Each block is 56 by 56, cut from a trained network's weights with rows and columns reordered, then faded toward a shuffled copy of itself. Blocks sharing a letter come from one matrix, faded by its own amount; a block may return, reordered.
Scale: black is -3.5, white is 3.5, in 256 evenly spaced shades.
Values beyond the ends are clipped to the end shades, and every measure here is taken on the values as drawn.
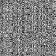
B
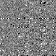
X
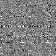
X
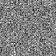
X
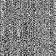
B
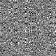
X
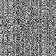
B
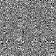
X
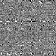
X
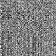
B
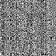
B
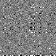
X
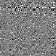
X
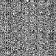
B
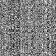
B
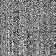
B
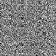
X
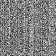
B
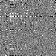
X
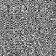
X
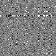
X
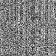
B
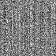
B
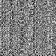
B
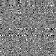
X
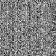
B
